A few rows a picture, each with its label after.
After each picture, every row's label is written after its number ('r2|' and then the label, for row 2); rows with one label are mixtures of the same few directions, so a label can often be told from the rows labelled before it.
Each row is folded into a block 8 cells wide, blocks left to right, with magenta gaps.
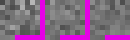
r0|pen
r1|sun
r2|pen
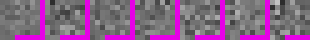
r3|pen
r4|sun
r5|sun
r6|pen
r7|sun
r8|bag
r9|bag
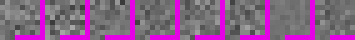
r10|sun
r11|sun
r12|pen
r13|bag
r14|pen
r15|sun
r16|pen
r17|bag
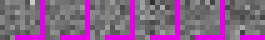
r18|pen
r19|sun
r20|bag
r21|pen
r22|pen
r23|sun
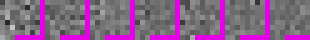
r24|sun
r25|sun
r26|bag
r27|bag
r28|bag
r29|pen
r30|bag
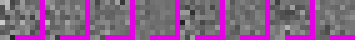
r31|bag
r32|bag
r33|pen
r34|bag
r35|bag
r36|sun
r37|sun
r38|sun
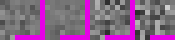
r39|bag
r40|sun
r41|pen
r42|bag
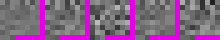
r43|pen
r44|pen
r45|sun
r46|pen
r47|pen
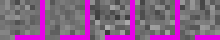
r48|pen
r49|sun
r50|sun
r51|sun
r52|pen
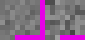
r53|bag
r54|bag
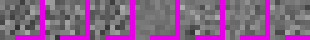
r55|bag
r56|bag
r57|bag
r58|pen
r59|sun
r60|bag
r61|sun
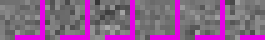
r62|sun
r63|bag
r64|sun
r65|bag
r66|sun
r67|bag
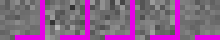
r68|pen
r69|sun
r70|pen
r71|pen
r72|pen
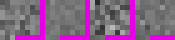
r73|bag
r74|sun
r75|sun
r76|sun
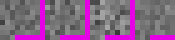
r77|bag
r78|bag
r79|bag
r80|bag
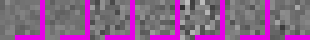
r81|sun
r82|sun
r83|bag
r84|sun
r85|bag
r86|sun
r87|sun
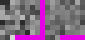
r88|bag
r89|pen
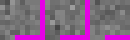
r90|bag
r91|sun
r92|sun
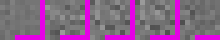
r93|bag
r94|sun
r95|sun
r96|sun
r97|bag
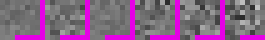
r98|sun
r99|sun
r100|pen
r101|pen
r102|pen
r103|pen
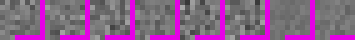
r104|pen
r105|sun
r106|pen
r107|bag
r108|bag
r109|pen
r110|bag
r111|bag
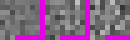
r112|bag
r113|pen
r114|bag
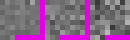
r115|pen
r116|sun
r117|pen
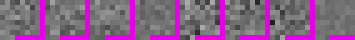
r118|pen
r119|sun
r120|sun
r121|sun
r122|pen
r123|pen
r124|bag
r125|bag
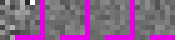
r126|pen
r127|pen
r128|pen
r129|pen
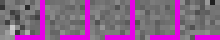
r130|sun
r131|sun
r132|sun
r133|bag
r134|pen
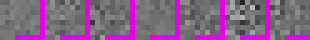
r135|bag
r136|pen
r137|bag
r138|pen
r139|bag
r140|pen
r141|bag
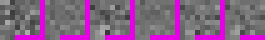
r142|bag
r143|sun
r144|sun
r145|sun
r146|sun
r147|sun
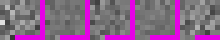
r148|bag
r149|bag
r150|bag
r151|pen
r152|bag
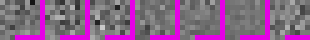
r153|pen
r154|pen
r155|sun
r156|sun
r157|pen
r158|pen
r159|bag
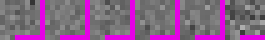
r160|pen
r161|bag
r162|pen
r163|sun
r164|sun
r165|sun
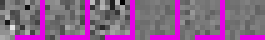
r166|sun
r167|pen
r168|pen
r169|bag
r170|bag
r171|bag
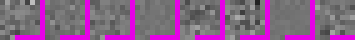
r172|pen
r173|sun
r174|bag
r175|bag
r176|sun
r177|pen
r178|pen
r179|sun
